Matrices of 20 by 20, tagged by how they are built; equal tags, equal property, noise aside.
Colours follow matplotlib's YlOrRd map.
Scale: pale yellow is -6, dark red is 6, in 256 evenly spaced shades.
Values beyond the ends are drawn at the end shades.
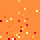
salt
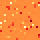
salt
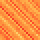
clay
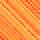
clay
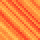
clay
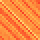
clay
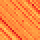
clay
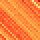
clay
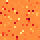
salt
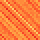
clay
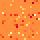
salt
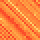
clay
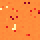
salt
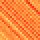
clay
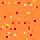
salt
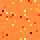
salt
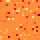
salt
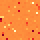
salt
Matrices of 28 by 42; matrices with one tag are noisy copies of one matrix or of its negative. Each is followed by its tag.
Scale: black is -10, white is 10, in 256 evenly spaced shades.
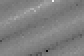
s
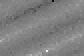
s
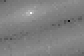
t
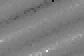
s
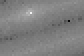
t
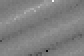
s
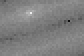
t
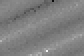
s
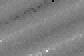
s
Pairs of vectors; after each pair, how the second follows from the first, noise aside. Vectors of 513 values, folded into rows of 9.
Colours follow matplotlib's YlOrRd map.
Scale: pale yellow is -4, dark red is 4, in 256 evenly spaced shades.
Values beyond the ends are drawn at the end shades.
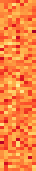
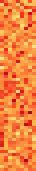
shuffled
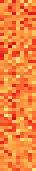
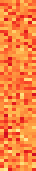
shuffled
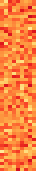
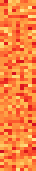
negated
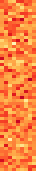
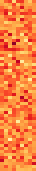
sign-scrambled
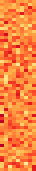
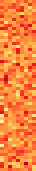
negated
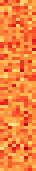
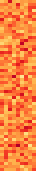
shuffled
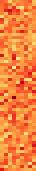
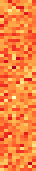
negated
